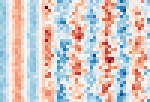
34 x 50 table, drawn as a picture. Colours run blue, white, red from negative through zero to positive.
Slope: none. Ninth with the highest average: middle right. Grain: streaks running down. Average level on the scale: 50%. Seam: vertical, 30% of the way across, the left part calmer. Stripes: upright, repeating 5 times.
